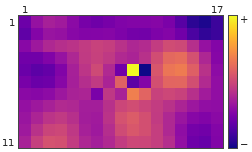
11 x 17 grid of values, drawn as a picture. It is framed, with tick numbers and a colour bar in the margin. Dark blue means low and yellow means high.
The centre is the roughest part. No regular stripes run through it. In the centre lies a patch that is rougher than the rest. A horizontal seam about 20% of the way down splits the table, and the bottom part is higher.
